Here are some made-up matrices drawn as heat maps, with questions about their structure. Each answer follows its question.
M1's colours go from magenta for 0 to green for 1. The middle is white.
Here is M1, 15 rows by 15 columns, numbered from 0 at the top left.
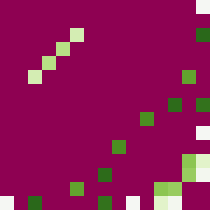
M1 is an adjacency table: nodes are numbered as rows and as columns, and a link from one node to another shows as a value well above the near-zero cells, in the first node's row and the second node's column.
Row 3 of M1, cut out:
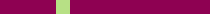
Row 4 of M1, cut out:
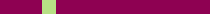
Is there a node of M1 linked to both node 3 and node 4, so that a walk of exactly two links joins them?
no
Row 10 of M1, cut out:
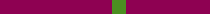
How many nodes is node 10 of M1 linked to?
1
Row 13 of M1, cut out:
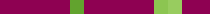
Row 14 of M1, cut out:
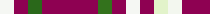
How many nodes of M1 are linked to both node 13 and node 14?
2
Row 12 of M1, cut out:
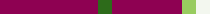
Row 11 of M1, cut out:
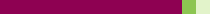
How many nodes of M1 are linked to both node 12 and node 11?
2
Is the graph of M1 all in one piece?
no
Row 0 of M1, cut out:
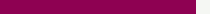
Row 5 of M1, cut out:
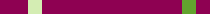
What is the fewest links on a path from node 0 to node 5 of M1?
3
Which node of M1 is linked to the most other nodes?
node 14
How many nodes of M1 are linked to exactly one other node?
6
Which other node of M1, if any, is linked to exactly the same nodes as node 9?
node 0
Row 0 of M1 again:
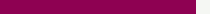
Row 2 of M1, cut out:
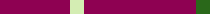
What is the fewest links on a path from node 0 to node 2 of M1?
2
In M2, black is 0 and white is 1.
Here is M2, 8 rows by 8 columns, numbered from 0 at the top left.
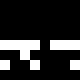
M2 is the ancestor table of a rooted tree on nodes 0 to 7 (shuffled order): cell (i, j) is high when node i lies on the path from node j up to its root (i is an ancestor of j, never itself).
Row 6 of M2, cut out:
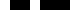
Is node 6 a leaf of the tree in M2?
no
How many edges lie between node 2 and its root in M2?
2
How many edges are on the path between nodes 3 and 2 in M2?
4
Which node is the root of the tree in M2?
4
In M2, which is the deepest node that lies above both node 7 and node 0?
6
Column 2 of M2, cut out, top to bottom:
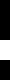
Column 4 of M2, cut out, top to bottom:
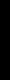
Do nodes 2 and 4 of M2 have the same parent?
no
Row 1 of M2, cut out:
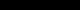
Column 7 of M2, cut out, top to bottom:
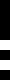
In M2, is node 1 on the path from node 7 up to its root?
no
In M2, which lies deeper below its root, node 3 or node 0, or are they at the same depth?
the same depth
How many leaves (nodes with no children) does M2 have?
5
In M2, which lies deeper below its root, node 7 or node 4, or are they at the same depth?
node 7
